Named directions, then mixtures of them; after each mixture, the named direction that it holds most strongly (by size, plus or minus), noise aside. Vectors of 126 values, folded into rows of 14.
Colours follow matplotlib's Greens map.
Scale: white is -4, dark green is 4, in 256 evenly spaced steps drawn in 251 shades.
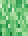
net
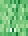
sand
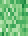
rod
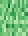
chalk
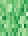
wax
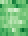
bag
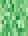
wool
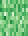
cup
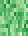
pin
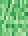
chalk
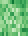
rod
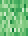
sand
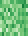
rod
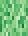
wool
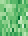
wax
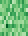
chalk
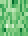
chalk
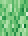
wax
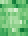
bag
